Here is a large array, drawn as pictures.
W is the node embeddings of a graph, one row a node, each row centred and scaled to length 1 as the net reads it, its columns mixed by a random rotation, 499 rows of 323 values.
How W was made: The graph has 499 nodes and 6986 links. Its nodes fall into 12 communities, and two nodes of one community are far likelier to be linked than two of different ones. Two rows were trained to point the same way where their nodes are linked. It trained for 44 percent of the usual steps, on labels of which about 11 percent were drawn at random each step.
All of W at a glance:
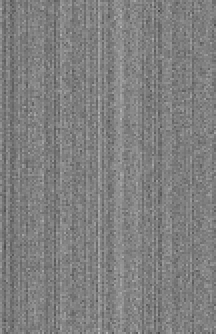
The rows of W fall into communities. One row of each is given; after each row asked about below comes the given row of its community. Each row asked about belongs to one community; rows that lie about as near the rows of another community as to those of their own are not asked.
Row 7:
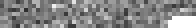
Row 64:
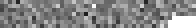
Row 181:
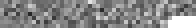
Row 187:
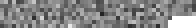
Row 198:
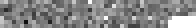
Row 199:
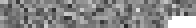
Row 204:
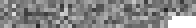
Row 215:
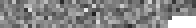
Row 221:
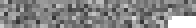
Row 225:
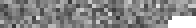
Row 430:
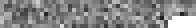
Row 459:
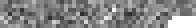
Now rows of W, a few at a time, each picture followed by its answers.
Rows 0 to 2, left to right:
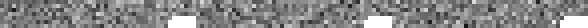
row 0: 7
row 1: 459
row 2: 221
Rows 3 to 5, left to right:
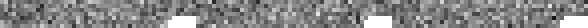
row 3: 181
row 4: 430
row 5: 225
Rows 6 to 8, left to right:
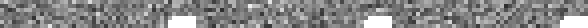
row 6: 181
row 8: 225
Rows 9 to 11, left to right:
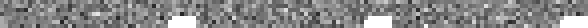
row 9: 430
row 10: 64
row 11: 64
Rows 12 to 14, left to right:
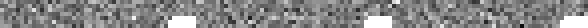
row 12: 199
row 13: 221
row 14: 181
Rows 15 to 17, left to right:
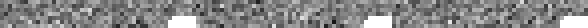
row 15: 225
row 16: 64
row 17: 225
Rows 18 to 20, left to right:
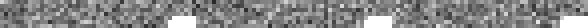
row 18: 225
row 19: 181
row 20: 204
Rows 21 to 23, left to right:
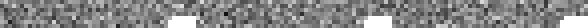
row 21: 199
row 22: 198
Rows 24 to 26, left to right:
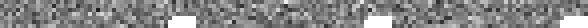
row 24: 221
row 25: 181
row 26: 7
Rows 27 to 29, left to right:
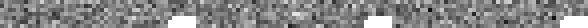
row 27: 204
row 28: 430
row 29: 430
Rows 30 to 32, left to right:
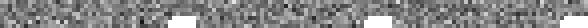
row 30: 225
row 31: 198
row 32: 459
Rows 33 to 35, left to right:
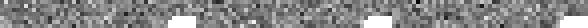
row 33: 459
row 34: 459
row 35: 204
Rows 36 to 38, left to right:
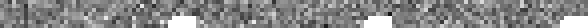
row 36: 221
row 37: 459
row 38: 225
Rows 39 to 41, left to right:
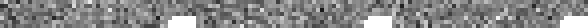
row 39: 7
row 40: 7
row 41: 459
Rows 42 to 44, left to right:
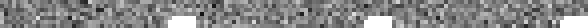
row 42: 199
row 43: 225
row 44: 198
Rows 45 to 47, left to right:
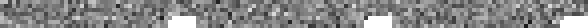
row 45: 430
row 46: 187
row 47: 198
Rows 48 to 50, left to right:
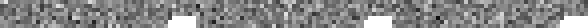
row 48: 181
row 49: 64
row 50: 64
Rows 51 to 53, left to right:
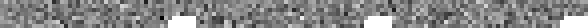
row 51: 430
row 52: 221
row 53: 64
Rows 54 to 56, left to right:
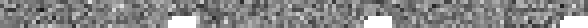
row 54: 181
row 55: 430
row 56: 225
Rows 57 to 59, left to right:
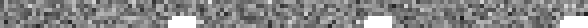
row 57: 204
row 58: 198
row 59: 199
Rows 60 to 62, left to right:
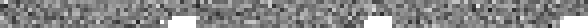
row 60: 198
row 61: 430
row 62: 221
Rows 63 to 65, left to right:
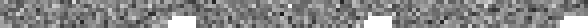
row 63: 215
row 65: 64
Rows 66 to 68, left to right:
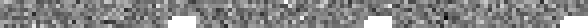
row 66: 187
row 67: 215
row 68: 7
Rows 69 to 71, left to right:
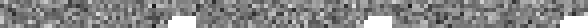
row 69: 430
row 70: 64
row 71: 198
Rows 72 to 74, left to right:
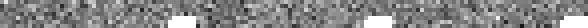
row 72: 204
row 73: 7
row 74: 221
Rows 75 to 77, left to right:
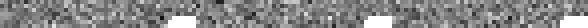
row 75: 204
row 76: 204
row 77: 430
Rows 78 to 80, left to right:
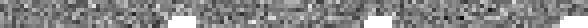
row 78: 199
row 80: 64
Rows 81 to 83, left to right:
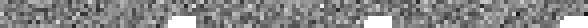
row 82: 198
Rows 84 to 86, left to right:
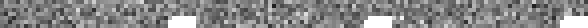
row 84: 7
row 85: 204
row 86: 430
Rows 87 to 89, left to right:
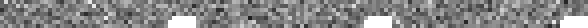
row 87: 459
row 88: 204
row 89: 221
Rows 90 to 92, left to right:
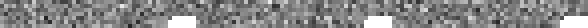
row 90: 215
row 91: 225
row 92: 459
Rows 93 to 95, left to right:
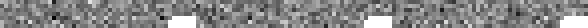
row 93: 204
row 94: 199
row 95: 7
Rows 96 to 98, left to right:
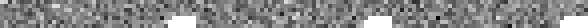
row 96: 187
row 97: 181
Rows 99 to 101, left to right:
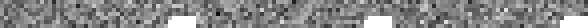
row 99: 225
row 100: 221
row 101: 459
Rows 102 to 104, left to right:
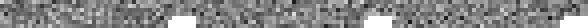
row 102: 225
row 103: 187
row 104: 64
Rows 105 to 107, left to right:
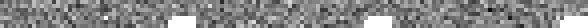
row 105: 430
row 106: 204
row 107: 199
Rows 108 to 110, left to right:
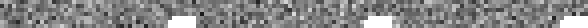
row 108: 225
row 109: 215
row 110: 215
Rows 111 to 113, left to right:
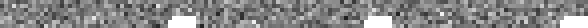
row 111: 204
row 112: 430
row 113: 225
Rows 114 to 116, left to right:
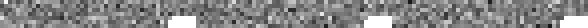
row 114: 198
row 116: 221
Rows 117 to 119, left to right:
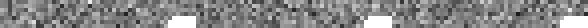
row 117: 459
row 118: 199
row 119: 459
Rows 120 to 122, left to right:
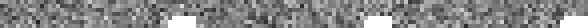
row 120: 199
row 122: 225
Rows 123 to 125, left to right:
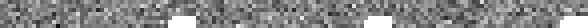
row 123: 221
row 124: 221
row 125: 204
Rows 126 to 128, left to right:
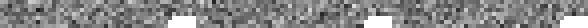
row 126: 225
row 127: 459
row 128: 204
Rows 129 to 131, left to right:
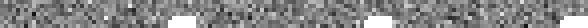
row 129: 459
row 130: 221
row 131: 204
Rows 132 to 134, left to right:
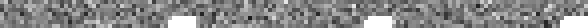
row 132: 215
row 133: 225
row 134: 204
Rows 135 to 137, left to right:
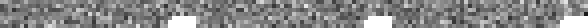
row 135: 181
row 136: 430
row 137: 430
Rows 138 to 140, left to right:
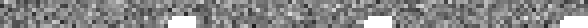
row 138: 187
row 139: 198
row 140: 204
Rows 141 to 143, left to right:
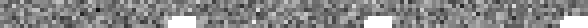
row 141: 199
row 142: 225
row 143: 215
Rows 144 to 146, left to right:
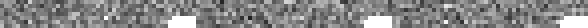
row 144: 459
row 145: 7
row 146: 7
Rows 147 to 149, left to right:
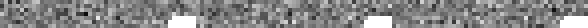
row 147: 64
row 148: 225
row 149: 225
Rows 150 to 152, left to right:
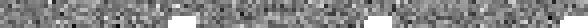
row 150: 225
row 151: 221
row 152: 64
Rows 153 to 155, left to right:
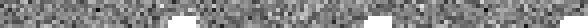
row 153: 199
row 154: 64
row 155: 204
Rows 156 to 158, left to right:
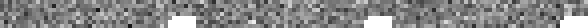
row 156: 221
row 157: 64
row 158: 430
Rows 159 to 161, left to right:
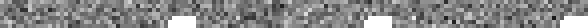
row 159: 225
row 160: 204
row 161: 225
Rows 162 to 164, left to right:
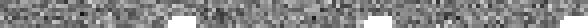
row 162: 199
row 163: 187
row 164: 204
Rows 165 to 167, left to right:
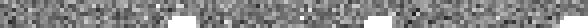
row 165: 199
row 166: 459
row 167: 64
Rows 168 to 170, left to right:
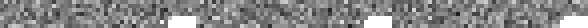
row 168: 198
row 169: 459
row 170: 64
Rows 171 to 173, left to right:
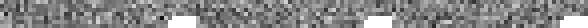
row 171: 64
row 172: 215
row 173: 64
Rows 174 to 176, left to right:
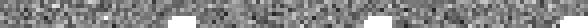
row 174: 215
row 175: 204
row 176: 7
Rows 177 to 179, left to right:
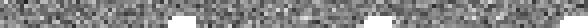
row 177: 459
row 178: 64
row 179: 181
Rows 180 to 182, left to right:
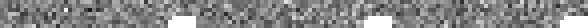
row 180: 221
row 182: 215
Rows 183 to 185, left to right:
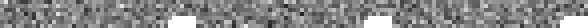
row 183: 187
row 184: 181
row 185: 204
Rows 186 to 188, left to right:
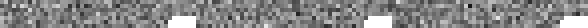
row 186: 430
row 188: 430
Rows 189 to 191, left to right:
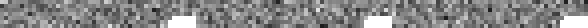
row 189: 181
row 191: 221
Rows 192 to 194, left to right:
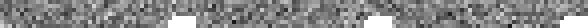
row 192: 64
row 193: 221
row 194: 459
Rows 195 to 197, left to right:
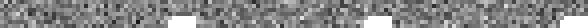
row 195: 198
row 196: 459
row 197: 204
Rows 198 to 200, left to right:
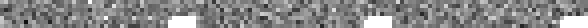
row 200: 198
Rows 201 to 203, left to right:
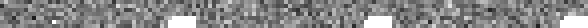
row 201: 199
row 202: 199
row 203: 199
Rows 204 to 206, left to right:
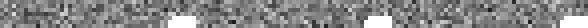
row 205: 225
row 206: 221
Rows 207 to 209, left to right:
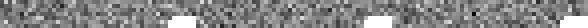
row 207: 459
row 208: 459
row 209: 430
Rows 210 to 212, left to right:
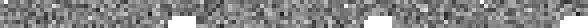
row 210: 198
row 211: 225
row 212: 199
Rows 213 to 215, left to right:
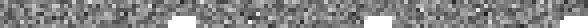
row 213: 215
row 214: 204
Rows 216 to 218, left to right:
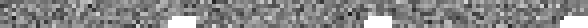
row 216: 7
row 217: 430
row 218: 225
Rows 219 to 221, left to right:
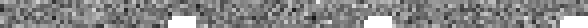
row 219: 198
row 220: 64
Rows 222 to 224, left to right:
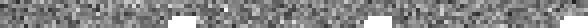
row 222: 7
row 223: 199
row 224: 199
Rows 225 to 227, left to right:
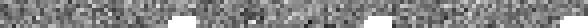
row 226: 204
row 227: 7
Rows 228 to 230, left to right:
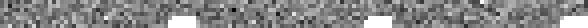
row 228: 64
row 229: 430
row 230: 181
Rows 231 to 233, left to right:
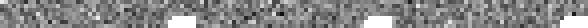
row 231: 187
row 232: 459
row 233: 225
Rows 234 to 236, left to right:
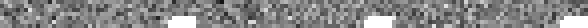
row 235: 204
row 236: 215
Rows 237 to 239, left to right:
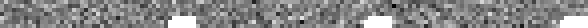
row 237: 430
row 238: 459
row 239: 181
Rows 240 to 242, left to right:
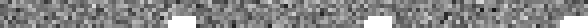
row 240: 199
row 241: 7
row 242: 215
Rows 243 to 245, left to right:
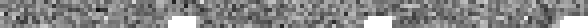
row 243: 221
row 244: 198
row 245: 7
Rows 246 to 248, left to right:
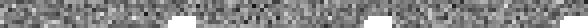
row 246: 204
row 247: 225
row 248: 221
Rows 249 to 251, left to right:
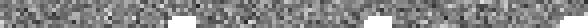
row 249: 221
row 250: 204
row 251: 181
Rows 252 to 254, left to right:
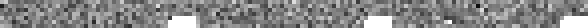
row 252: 64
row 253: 198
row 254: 204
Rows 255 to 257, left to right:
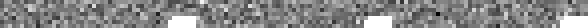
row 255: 204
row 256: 198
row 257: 430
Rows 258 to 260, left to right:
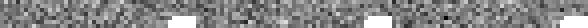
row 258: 64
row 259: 7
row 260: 7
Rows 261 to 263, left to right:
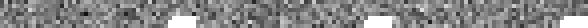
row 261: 459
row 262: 199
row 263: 215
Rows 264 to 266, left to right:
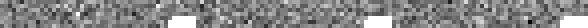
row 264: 7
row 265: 198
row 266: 7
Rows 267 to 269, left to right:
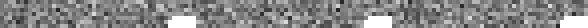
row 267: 7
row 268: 221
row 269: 430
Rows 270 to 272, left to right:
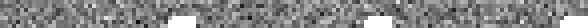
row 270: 64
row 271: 198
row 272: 459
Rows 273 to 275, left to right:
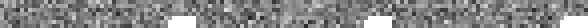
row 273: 199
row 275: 187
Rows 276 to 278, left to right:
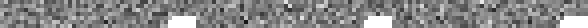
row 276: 204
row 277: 215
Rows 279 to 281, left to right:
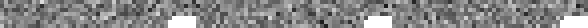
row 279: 459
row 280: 199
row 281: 187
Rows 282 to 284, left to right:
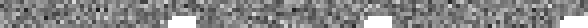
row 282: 221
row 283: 199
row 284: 187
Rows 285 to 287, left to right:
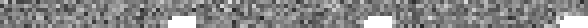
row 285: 187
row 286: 459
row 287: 187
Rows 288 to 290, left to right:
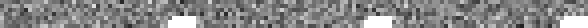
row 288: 215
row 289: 215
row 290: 199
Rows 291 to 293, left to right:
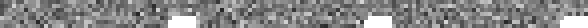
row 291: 7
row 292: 221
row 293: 7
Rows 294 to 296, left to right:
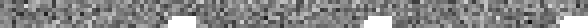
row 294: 204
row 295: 64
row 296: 7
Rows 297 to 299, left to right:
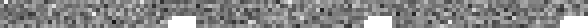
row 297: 198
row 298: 7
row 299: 225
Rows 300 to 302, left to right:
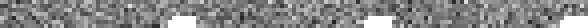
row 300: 7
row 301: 198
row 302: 64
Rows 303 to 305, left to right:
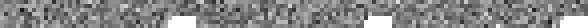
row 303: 215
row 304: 64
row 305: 198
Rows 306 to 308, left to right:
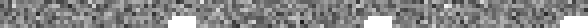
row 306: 199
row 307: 459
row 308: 215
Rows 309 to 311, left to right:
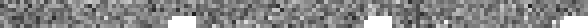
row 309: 7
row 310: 430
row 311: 204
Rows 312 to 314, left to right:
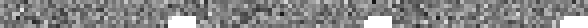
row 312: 221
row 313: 459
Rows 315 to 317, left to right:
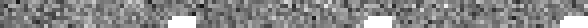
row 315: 7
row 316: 7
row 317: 215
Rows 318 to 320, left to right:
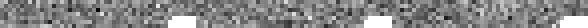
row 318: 221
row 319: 181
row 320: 7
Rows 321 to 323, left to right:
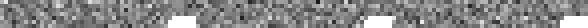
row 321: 181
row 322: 225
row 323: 430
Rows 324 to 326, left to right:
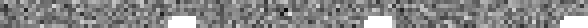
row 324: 198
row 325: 221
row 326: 199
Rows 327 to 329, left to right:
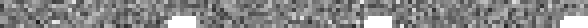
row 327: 7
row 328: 221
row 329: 64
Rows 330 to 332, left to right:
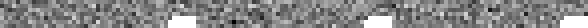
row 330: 199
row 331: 7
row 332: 199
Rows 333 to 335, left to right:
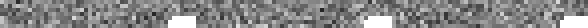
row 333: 430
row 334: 187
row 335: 221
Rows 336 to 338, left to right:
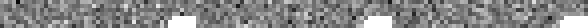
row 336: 225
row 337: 181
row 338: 187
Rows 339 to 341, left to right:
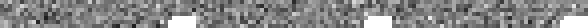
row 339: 198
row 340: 221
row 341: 225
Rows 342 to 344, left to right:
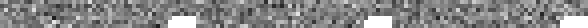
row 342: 204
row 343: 198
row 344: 430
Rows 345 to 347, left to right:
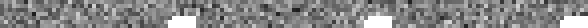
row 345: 459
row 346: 199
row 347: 204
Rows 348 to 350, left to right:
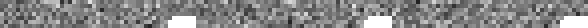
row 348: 215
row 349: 181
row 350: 204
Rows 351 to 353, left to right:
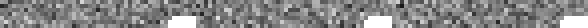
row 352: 199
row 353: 459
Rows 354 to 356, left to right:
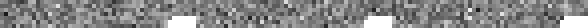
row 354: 187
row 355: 215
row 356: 430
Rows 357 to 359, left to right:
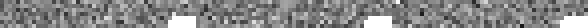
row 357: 64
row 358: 225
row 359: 181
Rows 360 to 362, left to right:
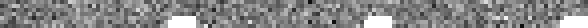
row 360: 7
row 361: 64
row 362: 181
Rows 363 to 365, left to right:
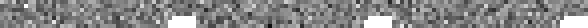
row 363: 187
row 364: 181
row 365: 64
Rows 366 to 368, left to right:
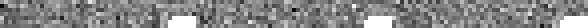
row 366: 199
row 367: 199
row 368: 187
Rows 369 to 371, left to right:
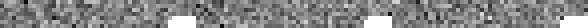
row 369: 204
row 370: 225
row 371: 187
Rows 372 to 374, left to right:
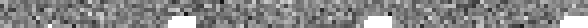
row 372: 181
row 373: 7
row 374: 199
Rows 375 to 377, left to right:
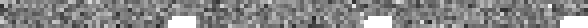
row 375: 199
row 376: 187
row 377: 225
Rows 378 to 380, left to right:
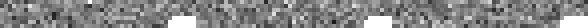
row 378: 204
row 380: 181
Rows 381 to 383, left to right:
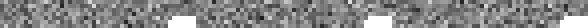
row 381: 215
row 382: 199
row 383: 64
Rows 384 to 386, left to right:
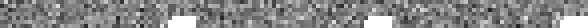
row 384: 187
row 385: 430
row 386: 199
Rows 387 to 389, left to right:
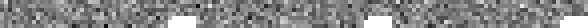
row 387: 181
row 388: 199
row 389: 459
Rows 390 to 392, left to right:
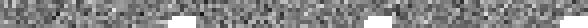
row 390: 459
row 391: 215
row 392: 198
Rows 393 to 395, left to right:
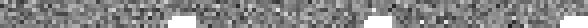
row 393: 187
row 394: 187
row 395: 199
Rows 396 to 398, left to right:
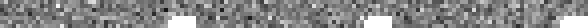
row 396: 181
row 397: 199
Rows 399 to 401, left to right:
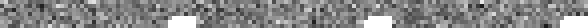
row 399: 181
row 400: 187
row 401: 204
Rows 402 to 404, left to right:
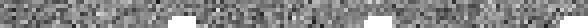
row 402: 7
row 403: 64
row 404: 198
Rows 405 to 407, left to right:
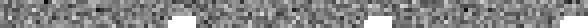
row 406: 199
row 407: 199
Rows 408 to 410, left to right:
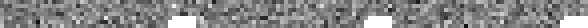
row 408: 430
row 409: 225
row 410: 204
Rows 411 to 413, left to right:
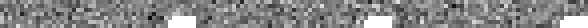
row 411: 430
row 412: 199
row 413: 198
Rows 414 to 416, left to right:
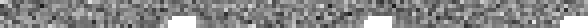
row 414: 181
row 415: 215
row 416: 199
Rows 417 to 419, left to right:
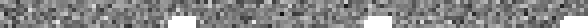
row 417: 199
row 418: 459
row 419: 225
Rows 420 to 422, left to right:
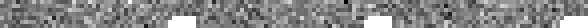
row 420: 7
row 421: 7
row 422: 204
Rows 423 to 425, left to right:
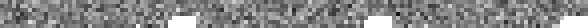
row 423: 430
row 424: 221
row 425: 64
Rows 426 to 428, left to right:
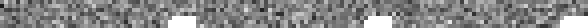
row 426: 199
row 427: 430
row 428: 225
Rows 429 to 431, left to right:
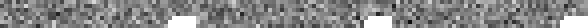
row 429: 204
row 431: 64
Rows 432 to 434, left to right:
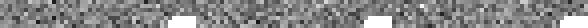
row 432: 225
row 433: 204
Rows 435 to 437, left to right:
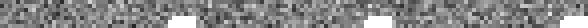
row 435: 204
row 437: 225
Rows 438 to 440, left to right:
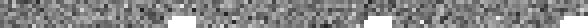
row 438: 187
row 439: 225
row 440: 199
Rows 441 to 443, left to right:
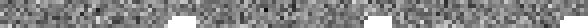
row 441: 64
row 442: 221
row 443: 204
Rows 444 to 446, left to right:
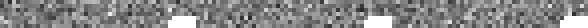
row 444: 459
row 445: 198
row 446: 430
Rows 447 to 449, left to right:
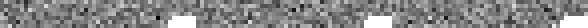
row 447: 64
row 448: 199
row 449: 64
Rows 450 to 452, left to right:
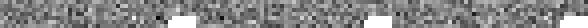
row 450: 430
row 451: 430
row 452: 225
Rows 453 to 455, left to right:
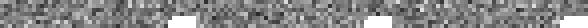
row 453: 225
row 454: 215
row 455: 187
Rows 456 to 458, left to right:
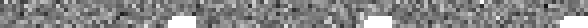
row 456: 459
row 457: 199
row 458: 459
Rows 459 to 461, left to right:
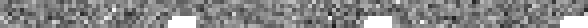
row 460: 198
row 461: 198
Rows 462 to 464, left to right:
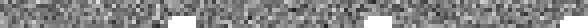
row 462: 198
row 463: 199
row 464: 198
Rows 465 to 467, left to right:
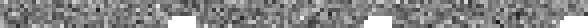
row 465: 198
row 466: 64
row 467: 459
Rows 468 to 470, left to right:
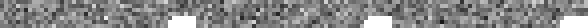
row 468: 215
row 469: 204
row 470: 198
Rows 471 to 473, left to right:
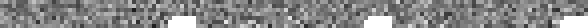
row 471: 225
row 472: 204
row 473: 198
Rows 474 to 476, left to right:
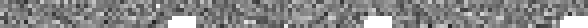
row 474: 204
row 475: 430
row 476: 221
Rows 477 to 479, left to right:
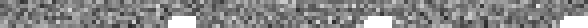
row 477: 225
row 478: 225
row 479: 181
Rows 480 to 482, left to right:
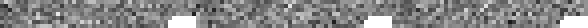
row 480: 225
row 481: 64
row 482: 64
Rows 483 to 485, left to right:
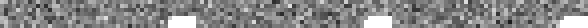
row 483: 198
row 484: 459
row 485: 459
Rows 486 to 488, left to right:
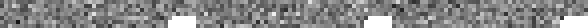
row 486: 204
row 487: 221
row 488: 187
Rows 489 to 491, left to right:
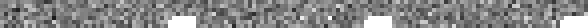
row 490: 221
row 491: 198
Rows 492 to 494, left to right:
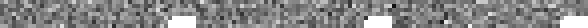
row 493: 187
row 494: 7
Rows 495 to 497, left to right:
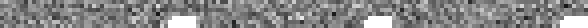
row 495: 204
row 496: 459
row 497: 187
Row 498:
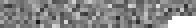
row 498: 225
